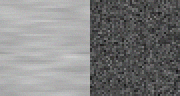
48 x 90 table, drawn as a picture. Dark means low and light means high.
It is made of 1 by 2 panels. Panel 1,1: high, streaked across, faint in contrast. Panel 1,2: low, fine-grained.
